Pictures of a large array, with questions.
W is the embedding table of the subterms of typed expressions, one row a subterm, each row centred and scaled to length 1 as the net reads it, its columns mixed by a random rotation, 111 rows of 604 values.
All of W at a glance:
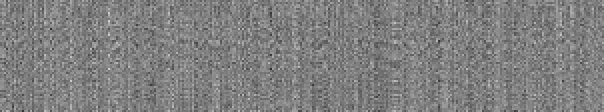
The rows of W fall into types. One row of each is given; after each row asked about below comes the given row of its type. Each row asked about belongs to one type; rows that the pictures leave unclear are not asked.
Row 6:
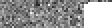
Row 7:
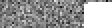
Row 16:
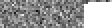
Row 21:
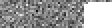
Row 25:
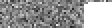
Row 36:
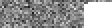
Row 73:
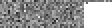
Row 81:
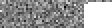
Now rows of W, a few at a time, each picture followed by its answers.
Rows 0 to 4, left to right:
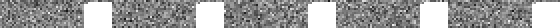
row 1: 73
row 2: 81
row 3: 25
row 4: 73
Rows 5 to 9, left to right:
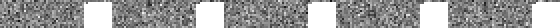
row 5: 73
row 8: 16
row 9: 6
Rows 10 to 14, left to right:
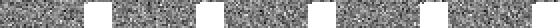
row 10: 73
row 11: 6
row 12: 16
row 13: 73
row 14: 16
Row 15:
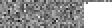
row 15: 73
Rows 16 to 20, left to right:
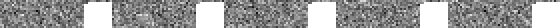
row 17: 7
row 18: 36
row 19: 25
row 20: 16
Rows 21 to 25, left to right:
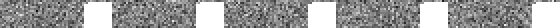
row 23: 16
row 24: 7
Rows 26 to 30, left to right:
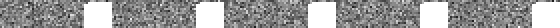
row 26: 36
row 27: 6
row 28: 7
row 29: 7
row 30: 6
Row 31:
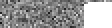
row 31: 25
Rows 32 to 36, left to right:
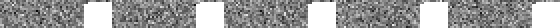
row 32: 16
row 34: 16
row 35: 25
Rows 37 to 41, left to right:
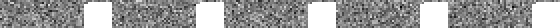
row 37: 6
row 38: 25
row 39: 73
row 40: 81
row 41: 81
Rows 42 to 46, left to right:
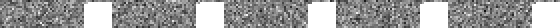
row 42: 21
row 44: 16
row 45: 7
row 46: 21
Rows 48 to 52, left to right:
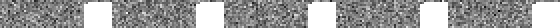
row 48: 73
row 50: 36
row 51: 6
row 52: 36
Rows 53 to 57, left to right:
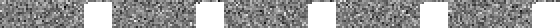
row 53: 81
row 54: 73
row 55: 16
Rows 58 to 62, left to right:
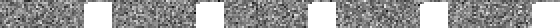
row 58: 81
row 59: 7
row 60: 36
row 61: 25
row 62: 21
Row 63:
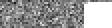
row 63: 21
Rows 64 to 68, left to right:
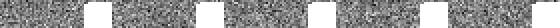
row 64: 36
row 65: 21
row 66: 6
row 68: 16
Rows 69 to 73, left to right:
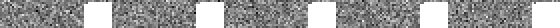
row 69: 16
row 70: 7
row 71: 36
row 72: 36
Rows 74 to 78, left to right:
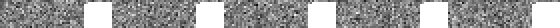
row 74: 7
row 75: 21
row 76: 81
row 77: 7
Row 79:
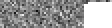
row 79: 16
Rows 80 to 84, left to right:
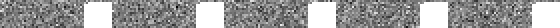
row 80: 81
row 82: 25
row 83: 21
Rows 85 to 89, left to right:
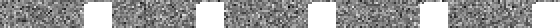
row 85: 25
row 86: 36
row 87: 81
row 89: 81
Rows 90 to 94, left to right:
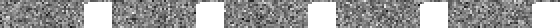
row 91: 7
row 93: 25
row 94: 7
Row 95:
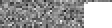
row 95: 73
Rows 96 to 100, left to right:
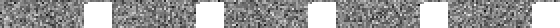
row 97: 7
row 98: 73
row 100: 21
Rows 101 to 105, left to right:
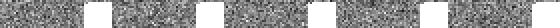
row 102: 21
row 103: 73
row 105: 81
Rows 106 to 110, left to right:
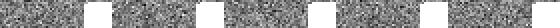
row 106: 81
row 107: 81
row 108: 6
